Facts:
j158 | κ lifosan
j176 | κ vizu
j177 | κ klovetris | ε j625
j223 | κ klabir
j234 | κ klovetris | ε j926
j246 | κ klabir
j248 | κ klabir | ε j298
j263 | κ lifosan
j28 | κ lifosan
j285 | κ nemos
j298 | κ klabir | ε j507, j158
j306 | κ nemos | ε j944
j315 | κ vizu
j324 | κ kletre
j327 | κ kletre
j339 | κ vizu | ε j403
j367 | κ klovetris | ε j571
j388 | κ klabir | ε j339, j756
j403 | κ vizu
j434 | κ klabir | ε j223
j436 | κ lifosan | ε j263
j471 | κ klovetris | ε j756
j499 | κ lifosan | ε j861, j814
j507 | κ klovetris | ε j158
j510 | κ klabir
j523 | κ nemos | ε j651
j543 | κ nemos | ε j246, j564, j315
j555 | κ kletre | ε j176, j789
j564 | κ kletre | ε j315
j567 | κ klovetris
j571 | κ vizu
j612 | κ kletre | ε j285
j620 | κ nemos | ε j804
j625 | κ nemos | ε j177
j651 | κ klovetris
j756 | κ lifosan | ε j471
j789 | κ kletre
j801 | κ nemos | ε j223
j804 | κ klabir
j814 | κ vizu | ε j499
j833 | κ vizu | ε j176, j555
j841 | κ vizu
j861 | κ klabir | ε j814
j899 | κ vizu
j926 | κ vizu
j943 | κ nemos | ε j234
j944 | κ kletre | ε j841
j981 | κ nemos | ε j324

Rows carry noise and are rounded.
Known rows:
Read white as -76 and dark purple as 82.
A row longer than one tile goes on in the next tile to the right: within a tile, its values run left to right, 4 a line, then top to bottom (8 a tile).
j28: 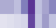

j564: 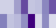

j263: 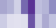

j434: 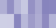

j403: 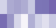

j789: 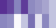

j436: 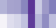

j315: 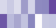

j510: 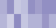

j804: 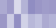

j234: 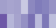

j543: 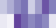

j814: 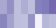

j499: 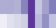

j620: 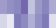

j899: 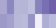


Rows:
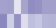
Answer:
j223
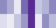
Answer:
j756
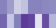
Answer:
j471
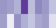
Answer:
j285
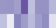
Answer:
j625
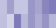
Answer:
j298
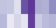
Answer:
j158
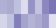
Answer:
j248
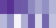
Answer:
j555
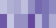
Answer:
j507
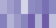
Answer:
j367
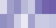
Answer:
j339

